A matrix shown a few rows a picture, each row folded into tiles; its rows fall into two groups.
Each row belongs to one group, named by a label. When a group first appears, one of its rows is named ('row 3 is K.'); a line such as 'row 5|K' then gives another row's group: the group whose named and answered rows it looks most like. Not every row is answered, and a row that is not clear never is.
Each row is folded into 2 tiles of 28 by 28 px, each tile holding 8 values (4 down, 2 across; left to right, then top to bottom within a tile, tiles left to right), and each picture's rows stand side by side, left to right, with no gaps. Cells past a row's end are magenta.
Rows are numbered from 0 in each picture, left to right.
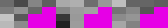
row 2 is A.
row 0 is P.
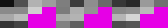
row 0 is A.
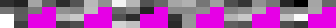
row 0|P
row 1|A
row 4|A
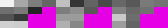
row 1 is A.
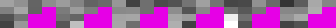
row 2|A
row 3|P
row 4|P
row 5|A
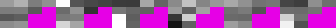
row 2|P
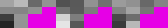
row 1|P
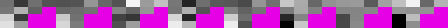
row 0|P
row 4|P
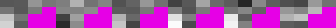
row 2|P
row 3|P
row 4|P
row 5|A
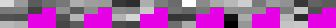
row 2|A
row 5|P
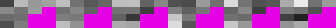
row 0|A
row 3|P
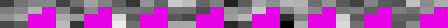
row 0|A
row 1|P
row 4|A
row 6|P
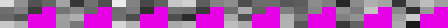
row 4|P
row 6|A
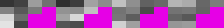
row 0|P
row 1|A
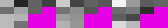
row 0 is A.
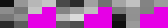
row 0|A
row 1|A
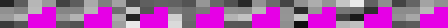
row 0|A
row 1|A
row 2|P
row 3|P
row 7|A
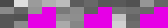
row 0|A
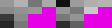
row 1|A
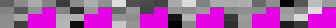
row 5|A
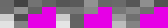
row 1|P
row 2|P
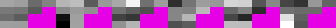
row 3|A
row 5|P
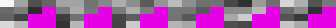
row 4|A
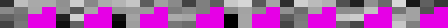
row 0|A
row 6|A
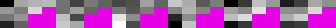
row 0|A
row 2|P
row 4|A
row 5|A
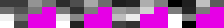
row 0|P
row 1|P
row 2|A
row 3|P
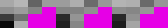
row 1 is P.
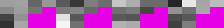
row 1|P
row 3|A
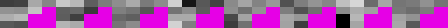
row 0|A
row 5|P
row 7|P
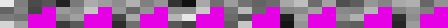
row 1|A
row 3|A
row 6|A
